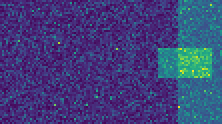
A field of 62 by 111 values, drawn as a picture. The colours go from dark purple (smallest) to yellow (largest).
In the middle right lies a patch that is higher than the rest. The ninth with the highest average is the middle right. A vertical seam about 80% of the way across splits the table, and the right part is higher. Overall the values sit about 20% of the way up the scale.
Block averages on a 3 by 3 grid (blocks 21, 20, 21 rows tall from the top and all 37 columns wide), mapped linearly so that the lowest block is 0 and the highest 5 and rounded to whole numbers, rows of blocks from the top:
0 0 2 / 0 0 5 / 0 0 2
